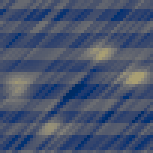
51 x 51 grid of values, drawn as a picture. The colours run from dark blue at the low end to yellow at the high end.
There are four bumps. Horizontal stripes repeat 6 times down the table. On average the colour sits 30% of the way up the scale. The ninth with the highest average is the middle right. There is no overall slope.
